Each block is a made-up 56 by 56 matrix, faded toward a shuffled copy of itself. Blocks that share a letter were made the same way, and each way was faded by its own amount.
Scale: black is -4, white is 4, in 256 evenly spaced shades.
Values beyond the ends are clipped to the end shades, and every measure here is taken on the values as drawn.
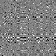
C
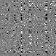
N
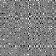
C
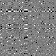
C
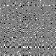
C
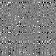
C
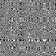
C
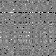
C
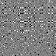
C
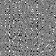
N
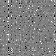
N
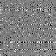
C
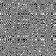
C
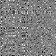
N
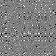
C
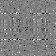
C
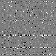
C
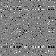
C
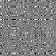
C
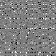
C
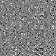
N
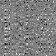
N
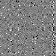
N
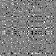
C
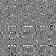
C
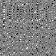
N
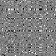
C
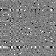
C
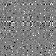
C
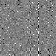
N
